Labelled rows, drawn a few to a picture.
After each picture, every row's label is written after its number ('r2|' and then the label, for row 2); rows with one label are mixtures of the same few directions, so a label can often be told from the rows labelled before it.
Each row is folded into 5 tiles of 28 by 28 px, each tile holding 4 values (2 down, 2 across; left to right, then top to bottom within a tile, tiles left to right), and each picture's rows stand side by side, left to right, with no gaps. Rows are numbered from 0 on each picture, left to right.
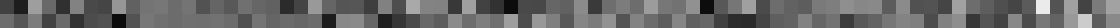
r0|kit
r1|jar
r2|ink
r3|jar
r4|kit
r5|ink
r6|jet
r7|jar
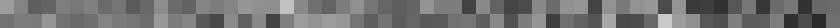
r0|ink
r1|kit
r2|ink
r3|jet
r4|ink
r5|kit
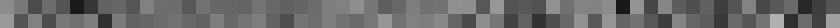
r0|jar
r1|jet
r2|jar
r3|ink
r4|jar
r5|kit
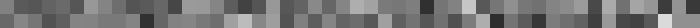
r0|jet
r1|jar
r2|jar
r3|jet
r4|ink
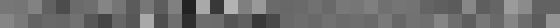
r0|jar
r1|jar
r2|jar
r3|jet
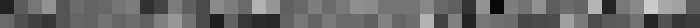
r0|ink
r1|kit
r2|jar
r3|jar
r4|jar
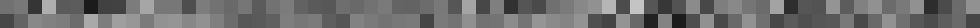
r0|jar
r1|ink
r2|jet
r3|jar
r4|ink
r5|jet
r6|jet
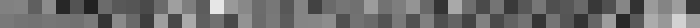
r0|jar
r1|jar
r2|kit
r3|kit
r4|ink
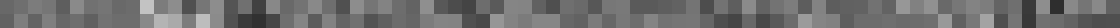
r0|jar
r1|ink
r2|jar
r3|jet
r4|jar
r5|ink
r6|jar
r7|jar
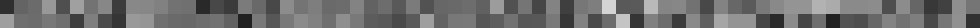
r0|jet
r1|jar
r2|ink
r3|jet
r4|jet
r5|kit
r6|jet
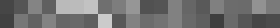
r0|jar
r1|kit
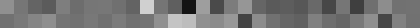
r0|ink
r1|ink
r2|ink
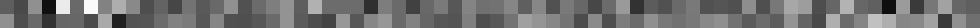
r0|jar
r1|kit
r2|kit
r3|ink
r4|jar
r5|jet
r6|ink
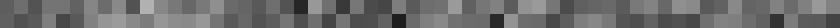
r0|ink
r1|ink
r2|kit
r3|kit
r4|kit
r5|kit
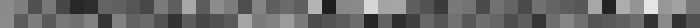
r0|jar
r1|ink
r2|jar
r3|kit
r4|jar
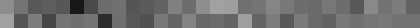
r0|jar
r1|jar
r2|jet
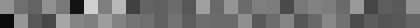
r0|jet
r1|jar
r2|jet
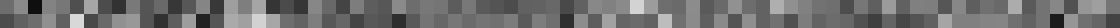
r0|kit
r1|ink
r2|kit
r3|jar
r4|jar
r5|jar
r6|ink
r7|kit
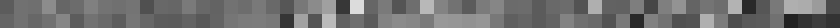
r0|jet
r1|ink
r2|jar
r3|ink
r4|kit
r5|jar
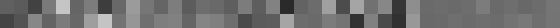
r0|jar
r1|ink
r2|jet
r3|jar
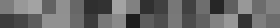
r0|jet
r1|ink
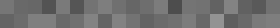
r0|ink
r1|kit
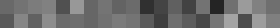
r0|jar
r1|ink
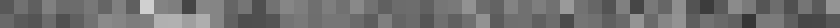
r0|ink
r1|ink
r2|ink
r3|jet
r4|jet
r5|ink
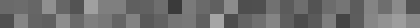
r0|jet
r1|kit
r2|ink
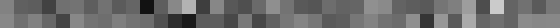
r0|jet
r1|ink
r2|jet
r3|jar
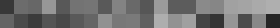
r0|ink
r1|kit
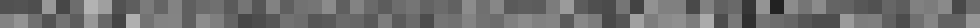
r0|jet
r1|ink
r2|ink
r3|jar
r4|jet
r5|jar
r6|jet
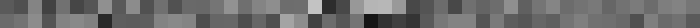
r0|ink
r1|kit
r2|jar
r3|kit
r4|kit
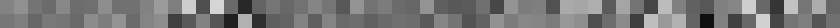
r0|kit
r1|ink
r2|jar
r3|jet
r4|kit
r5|jet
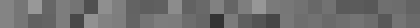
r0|kit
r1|kit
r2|jar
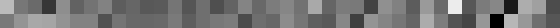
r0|ink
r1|ink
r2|kit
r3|kit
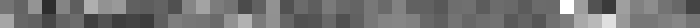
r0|jar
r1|jar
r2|ink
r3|kit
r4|ink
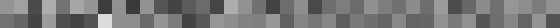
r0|ink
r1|jet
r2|kit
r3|kit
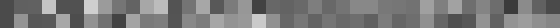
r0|jet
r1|kit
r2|jar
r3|kit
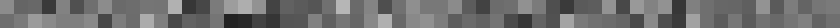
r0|ink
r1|jar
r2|jar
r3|jar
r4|jet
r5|jar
